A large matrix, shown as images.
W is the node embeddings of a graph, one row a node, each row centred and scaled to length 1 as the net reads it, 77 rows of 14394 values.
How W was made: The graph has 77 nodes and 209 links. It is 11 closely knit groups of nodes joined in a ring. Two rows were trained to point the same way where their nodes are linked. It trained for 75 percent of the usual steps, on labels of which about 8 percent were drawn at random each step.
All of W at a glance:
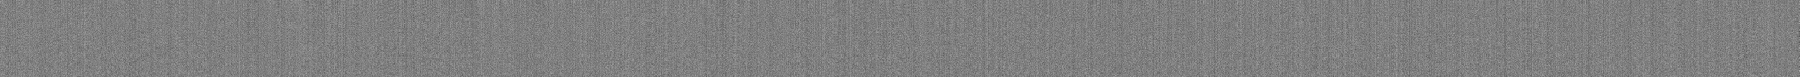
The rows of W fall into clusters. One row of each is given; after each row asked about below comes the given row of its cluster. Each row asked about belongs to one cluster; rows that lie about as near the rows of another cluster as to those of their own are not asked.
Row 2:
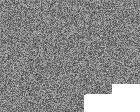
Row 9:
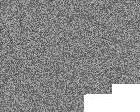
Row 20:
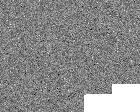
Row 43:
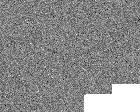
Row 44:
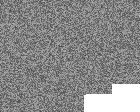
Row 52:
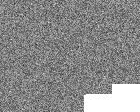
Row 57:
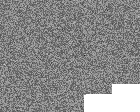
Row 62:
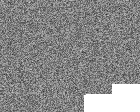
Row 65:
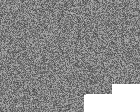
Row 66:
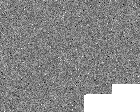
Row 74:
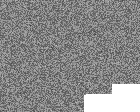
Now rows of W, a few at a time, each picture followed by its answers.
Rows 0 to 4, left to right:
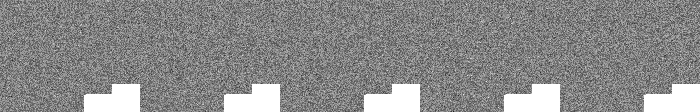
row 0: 2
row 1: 20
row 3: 2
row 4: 43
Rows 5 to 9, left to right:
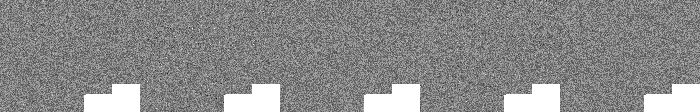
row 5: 9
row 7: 43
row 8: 44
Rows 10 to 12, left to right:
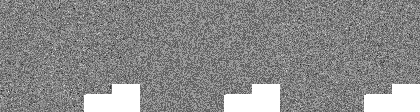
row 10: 62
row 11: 2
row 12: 44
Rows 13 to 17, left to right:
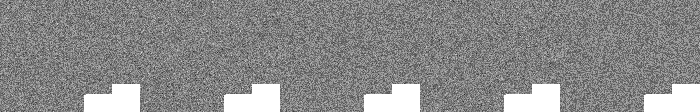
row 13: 9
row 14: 43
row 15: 57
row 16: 52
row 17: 65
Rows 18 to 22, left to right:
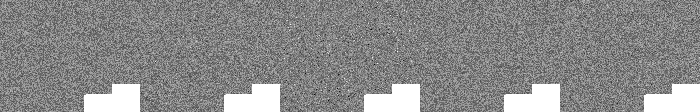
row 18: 74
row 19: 20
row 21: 65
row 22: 9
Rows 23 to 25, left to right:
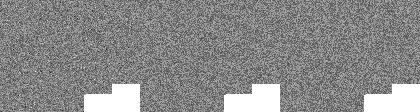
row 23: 74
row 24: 9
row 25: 2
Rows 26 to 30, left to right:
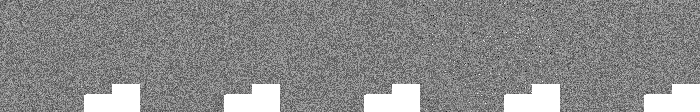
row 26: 9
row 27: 2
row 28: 66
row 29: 20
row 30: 57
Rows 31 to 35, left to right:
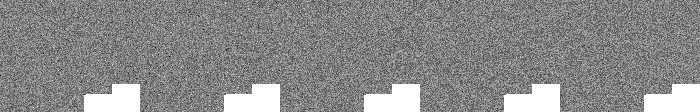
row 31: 62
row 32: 66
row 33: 44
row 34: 9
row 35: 74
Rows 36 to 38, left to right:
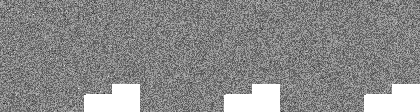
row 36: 62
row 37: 52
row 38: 20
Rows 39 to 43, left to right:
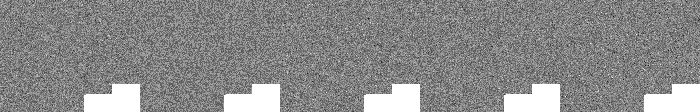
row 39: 62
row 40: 2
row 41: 44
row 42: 62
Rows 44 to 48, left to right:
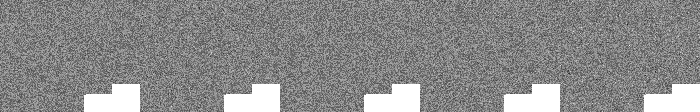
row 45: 57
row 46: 74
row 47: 43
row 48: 43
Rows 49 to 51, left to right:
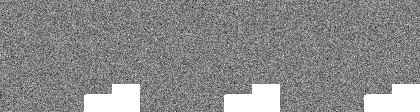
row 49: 74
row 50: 65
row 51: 74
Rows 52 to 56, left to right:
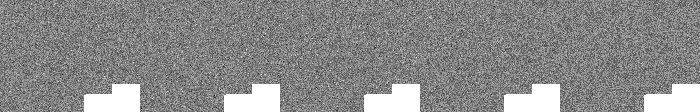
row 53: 44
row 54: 66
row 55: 66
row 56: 66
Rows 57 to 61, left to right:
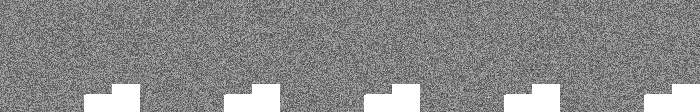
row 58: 43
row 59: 62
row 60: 44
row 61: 20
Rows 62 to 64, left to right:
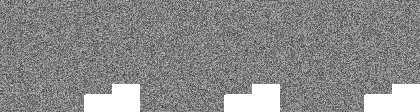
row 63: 74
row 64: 74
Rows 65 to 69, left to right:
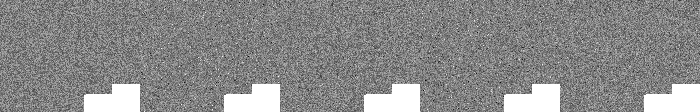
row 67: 66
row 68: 65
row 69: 44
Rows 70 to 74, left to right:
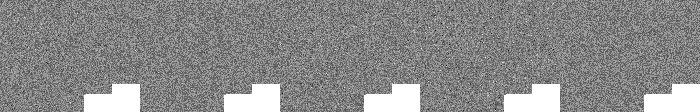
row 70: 52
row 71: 57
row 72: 2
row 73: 2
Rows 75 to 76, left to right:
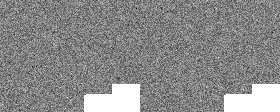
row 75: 62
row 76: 62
